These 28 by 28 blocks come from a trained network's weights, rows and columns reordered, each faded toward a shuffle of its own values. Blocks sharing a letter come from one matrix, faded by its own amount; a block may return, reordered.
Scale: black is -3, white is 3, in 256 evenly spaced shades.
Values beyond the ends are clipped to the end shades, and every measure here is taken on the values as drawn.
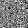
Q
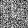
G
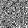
Q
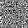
Q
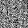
G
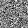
G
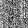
G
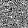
Q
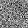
Q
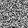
G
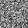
G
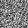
G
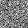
Q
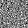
Q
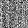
G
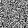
G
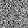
Q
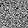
Q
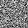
G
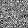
Q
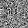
Q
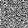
Q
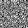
Q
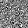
Q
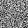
G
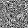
Q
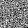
G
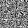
G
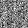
G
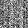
G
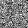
Q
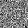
Q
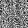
G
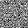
Q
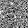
Q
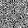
Q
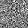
Q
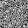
Q
